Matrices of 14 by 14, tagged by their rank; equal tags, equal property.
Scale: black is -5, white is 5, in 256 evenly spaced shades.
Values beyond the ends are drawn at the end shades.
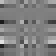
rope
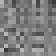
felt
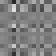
rope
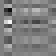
rope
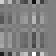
rope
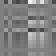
rope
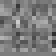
felt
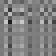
rope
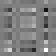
rope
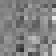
felt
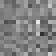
felt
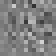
felt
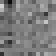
felt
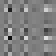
rope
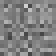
felt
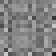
felt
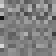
felt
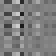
rope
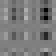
rope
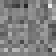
felt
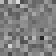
felt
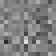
felt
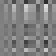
rope
